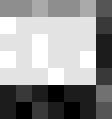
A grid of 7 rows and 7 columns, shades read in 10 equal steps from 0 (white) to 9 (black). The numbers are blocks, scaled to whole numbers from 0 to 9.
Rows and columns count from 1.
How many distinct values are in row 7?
4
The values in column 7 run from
5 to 8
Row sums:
28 12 13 11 12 53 55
